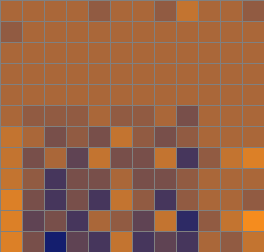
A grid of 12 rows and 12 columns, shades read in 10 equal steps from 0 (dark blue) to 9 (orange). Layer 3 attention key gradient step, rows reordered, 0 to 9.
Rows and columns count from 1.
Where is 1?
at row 11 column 9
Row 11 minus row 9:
1 -2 2 -2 2 -1 -1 3 -4 -1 1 3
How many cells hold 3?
5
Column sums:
80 61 53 56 60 71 58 62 55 70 73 76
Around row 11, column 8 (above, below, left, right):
2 3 3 1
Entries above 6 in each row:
1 0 0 0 0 0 2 5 1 2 4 3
